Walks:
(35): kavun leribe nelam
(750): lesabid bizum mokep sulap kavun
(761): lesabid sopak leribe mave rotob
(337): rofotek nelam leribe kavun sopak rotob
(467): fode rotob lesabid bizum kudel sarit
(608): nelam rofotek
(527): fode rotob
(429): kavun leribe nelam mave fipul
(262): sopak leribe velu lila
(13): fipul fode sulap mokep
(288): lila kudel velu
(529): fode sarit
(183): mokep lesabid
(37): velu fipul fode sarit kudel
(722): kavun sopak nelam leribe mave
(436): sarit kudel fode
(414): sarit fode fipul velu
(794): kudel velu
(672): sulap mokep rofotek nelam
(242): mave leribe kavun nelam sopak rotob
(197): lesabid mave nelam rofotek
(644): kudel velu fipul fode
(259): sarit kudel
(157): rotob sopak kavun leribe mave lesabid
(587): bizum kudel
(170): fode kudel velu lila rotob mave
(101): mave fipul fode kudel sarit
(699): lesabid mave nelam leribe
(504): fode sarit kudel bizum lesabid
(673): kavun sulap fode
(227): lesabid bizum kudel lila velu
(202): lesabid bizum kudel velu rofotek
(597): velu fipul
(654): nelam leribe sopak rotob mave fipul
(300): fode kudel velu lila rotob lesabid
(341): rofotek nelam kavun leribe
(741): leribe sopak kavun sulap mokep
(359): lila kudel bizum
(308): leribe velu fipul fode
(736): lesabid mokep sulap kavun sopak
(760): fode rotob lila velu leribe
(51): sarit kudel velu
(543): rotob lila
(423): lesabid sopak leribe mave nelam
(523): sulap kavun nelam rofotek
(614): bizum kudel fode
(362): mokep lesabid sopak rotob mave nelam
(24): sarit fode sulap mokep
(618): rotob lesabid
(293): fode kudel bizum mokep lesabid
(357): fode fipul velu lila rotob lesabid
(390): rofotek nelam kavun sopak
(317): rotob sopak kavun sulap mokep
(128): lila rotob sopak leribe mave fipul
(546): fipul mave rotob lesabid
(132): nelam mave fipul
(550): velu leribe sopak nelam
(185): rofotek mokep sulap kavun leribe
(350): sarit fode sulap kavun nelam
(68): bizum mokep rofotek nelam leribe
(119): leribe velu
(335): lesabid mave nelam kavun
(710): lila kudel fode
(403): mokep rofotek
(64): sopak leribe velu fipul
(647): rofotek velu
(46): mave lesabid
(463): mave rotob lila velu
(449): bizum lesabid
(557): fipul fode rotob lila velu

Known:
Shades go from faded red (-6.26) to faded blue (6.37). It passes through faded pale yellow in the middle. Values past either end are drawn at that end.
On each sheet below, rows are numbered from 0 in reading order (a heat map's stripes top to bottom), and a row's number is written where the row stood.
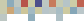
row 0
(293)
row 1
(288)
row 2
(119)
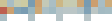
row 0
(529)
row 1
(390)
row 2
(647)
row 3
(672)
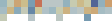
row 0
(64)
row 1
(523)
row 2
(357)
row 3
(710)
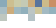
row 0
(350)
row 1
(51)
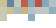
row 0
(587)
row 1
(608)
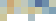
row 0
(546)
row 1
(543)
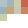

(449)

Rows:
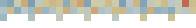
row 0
(262)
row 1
(550)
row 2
(644)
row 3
(362)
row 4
(170)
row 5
(317)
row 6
(597)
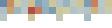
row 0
(722)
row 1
(527)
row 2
(463)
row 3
(699)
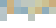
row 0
(337)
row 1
(308)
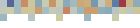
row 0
(359)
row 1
(504)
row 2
(618)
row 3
(436)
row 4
(132)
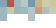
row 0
(341)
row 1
(423)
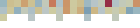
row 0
(13)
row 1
(202)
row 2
(46)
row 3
(183)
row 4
(24)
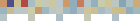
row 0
(794)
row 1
(761)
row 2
(403)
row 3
(557)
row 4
(760)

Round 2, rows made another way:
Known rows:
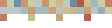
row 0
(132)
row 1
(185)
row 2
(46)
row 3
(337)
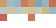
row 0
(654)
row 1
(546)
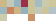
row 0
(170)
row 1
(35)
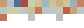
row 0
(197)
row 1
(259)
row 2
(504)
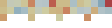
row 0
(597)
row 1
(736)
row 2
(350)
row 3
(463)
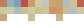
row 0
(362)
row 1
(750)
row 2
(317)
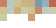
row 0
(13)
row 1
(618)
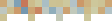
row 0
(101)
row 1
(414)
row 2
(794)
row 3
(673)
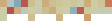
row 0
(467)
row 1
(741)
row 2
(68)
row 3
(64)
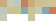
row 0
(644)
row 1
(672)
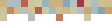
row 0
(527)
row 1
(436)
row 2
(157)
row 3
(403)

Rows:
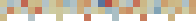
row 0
(760)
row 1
(24)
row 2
(183)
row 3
(335)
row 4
(293)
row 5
(608)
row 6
(449)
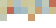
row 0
(51)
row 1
(543)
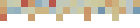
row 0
(390)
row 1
(357)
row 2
(119)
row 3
(647)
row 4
(37)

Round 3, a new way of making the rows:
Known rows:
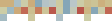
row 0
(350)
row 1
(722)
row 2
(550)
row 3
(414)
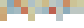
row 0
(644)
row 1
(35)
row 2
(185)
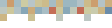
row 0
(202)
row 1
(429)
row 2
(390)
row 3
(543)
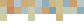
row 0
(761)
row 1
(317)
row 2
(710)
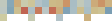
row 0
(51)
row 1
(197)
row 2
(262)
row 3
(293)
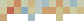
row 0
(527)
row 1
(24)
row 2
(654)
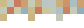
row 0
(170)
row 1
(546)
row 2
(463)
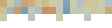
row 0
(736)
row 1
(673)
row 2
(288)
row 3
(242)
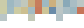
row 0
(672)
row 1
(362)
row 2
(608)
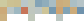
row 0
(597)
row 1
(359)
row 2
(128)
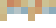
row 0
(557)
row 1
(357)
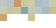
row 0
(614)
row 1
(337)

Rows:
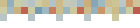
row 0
(259)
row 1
(341)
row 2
(132)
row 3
(741)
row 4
(37)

